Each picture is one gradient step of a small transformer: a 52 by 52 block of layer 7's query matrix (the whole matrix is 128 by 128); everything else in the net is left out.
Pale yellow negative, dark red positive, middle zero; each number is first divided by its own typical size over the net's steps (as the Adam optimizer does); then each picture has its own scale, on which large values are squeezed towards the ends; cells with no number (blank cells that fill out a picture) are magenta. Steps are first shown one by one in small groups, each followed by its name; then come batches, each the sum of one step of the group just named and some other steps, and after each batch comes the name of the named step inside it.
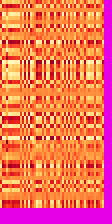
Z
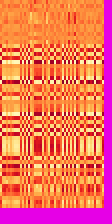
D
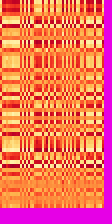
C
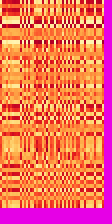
C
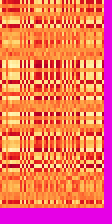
C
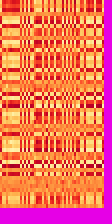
C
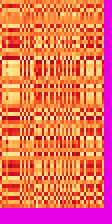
Z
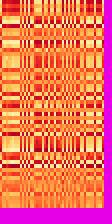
C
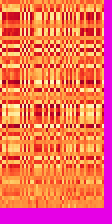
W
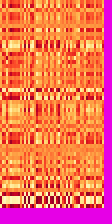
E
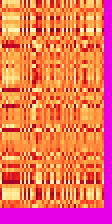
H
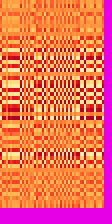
H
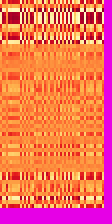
E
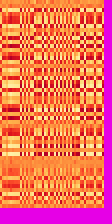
H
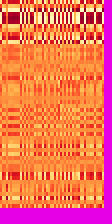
W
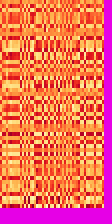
E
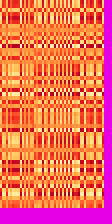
H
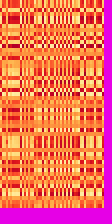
H
